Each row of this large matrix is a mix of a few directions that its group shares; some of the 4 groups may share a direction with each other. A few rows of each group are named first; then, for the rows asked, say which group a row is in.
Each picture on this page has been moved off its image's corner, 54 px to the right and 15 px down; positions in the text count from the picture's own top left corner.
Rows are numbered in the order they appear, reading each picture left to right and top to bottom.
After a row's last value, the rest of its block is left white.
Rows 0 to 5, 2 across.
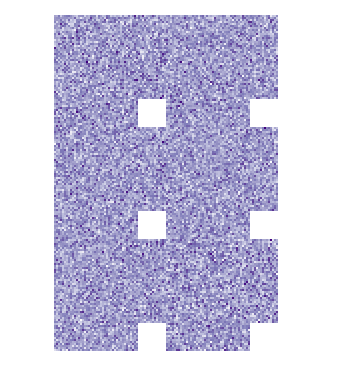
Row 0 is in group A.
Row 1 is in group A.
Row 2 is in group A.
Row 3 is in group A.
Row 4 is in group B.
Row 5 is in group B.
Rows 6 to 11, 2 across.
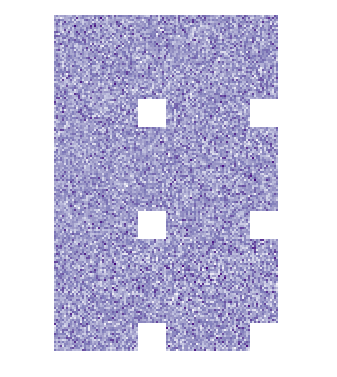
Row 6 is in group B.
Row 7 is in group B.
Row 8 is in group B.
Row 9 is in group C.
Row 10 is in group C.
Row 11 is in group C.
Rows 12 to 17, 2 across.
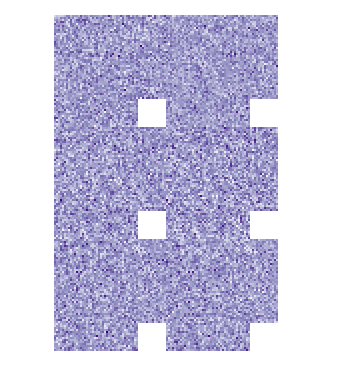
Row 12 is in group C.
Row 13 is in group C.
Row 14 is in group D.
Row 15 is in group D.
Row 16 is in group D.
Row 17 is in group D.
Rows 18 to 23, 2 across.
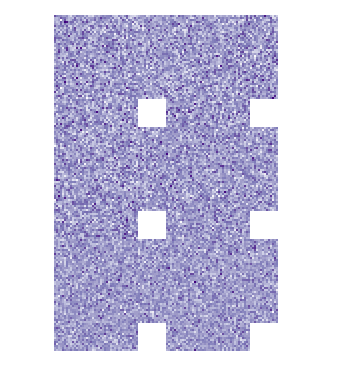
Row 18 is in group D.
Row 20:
D
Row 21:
C
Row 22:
C
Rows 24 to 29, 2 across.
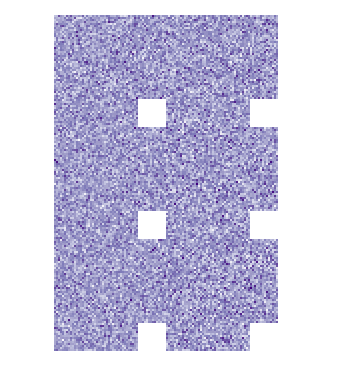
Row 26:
A
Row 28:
A
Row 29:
C
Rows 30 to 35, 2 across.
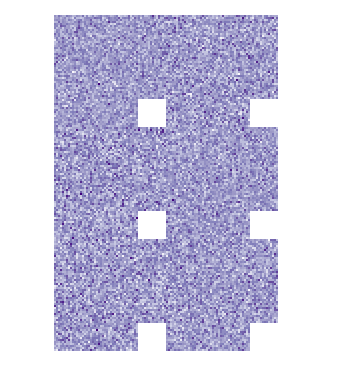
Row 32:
B
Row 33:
D
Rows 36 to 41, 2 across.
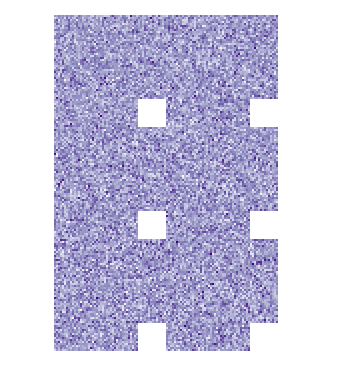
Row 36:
C
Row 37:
D
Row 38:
C
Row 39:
A
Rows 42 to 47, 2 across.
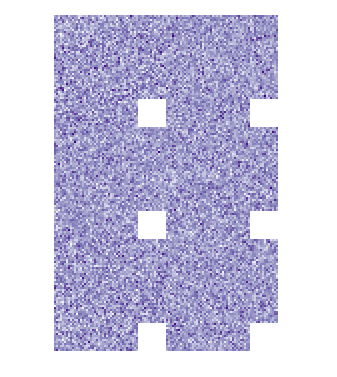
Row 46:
A
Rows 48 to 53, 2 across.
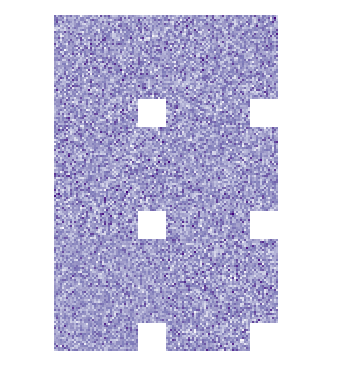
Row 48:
D
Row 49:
B
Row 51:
A
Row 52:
C
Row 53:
C
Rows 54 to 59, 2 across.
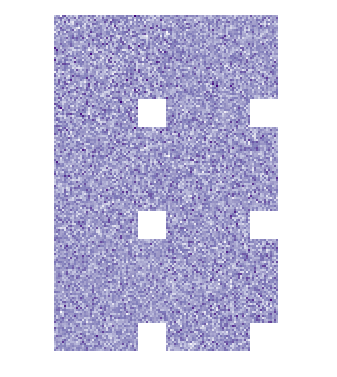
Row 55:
D
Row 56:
A
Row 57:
C
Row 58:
D
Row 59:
D
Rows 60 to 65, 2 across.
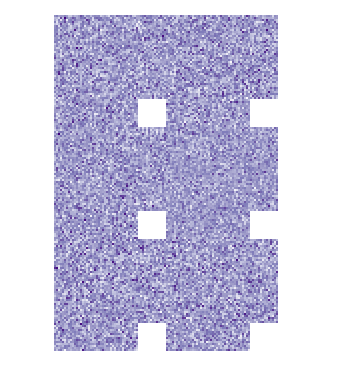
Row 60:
D
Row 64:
C
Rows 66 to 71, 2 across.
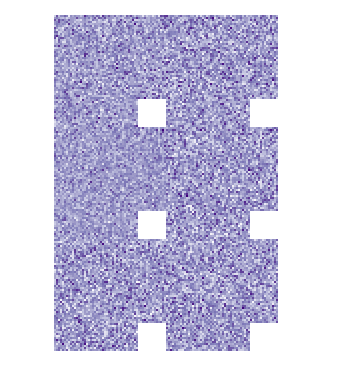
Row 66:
B
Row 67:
A
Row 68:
B
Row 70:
B
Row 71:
A
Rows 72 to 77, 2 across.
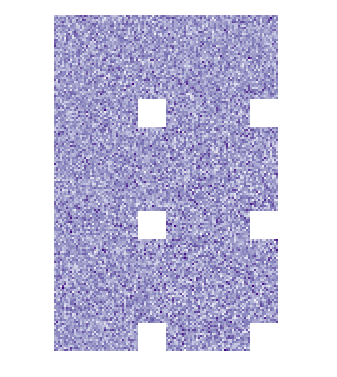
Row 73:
B
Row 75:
B
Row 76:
C
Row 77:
B
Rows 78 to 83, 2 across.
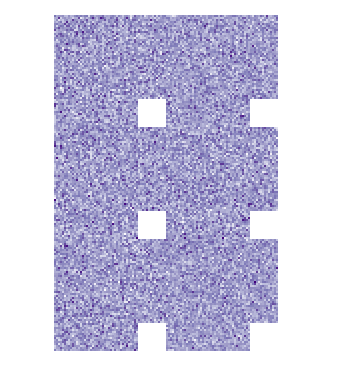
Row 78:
D
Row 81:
B
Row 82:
D
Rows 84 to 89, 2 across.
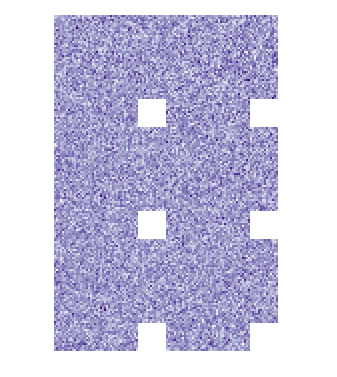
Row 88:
D
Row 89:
A
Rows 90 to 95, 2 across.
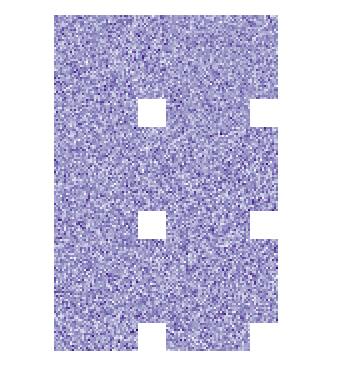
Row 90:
A
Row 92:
A
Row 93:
A
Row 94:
B
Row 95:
A
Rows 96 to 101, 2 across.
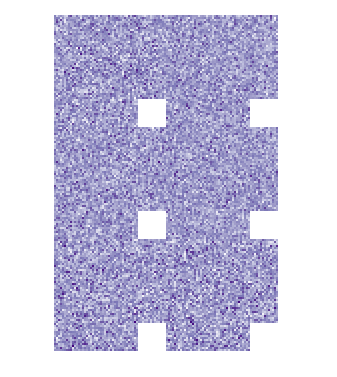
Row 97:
B
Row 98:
A
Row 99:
C
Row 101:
B
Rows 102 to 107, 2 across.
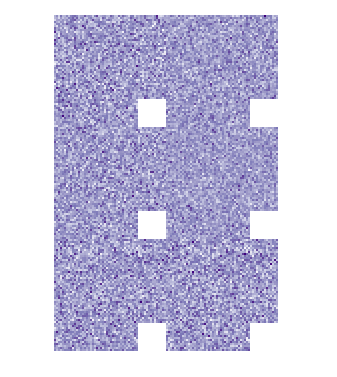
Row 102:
A
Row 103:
A
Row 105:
B
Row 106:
D
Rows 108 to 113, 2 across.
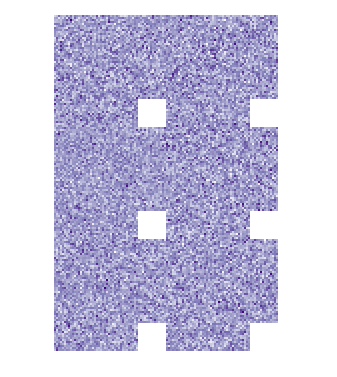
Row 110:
B
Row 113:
A
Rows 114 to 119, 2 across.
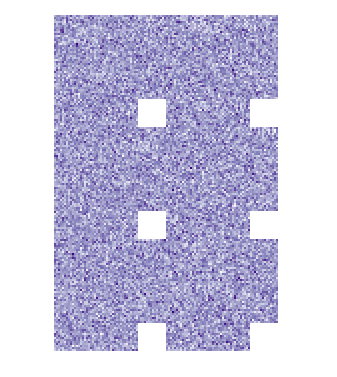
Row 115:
D
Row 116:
C
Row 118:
B
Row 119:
D
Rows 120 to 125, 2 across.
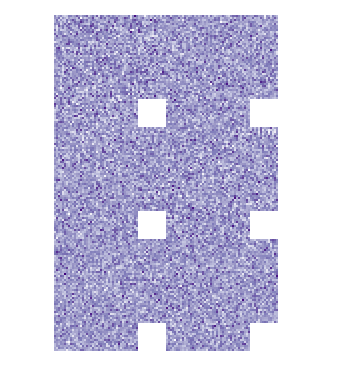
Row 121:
A
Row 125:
A
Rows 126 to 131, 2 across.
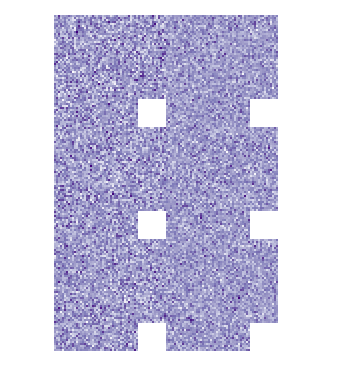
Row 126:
A
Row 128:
A
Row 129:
C
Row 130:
D
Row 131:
B
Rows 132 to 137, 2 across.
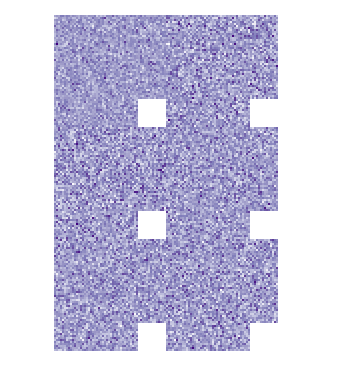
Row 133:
C
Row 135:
C
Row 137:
A
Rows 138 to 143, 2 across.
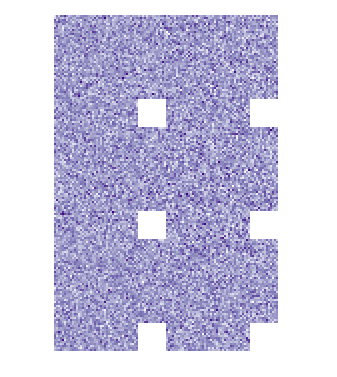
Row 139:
D
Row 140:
A
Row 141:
B
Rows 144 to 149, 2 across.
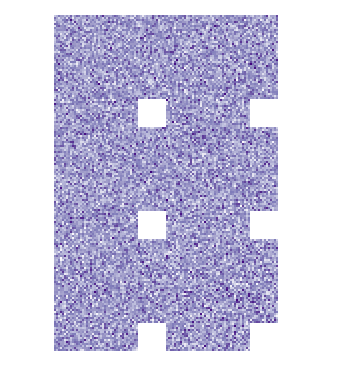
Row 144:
A
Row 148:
D
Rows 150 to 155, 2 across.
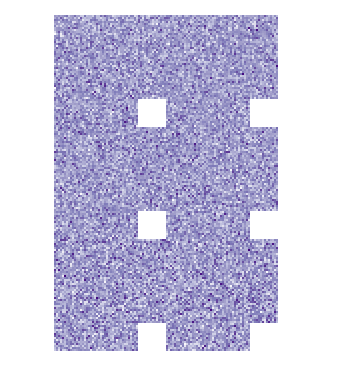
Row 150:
D
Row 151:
C
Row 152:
B
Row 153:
D
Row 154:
B
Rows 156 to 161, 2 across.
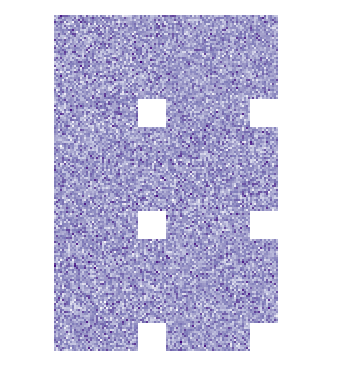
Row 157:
C
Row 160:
C
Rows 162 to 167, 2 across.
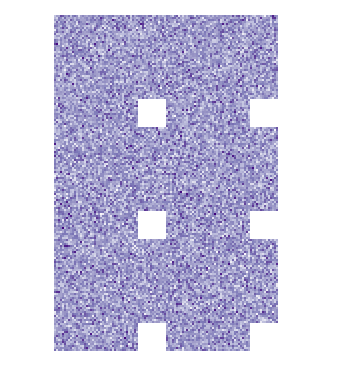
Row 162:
C
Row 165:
B
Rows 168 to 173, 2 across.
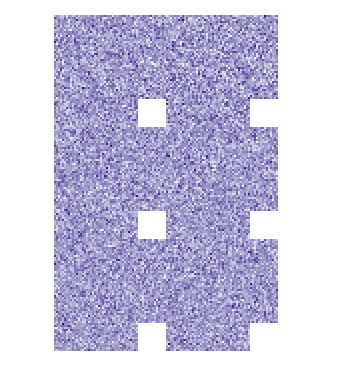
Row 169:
A
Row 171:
C
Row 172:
A
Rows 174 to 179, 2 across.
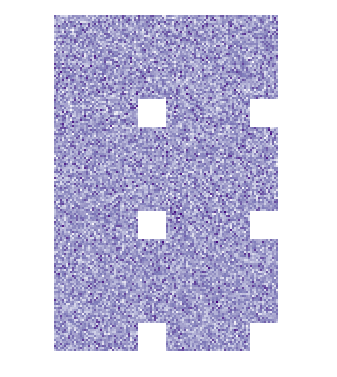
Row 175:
B
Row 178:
B
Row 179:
C
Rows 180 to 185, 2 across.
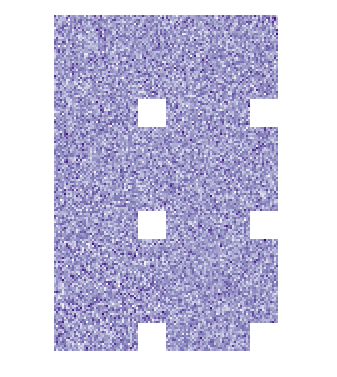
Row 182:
D
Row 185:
A
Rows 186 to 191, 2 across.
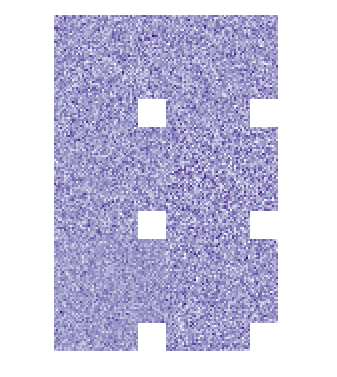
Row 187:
C
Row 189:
C
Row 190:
D
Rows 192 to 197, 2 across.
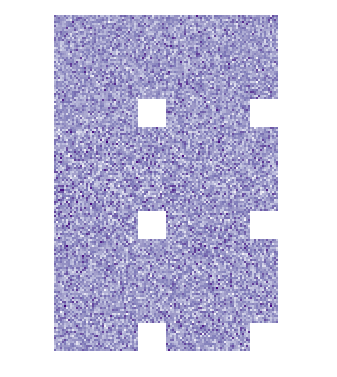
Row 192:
A
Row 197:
D
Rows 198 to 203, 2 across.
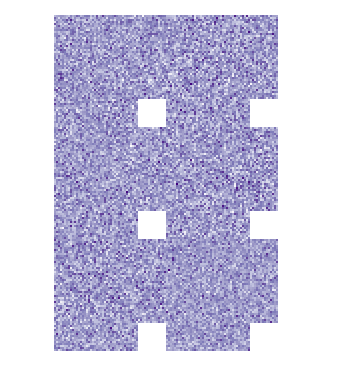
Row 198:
A
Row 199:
C
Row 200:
A
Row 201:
D
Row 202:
A
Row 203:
D
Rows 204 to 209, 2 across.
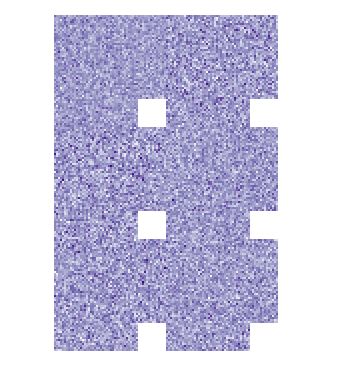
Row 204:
D
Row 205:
C
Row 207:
D
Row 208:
A
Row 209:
B
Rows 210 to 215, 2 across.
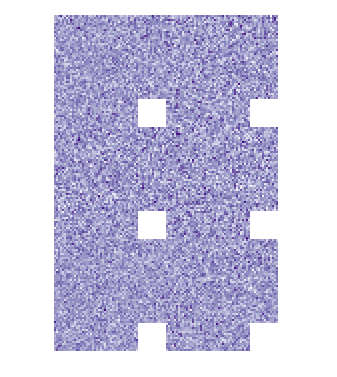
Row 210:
A
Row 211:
B
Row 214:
D
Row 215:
C
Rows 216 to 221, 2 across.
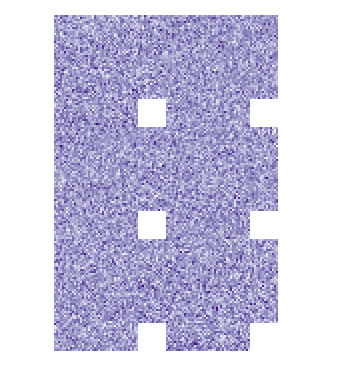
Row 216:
D
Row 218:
D
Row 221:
D
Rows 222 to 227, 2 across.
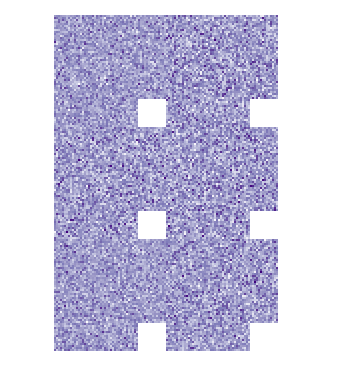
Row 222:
C
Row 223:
C
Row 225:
D
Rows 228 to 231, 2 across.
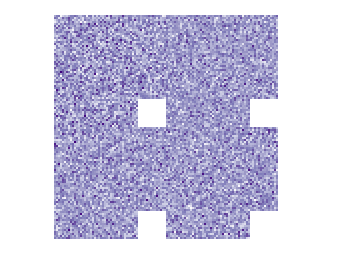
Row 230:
D
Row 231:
B
